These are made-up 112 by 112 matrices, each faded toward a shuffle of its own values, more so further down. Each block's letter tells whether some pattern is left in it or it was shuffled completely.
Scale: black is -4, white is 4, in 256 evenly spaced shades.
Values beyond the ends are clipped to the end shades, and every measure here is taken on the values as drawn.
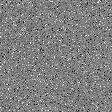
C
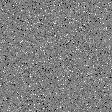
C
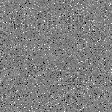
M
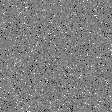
C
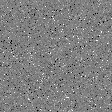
C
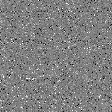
M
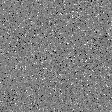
C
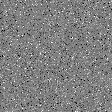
C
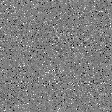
M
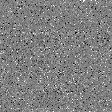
M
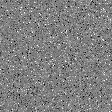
C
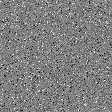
C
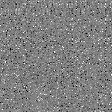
M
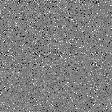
M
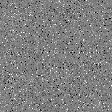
M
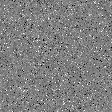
C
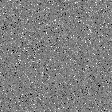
C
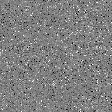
M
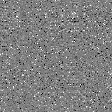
M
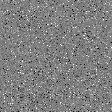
M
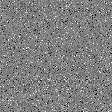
M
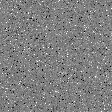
C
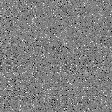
M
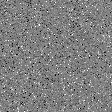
C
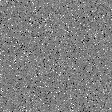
C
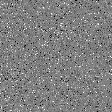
M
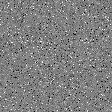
C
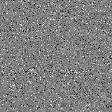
M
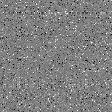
M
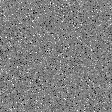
C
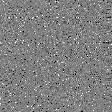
M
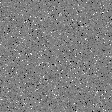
C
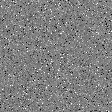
C
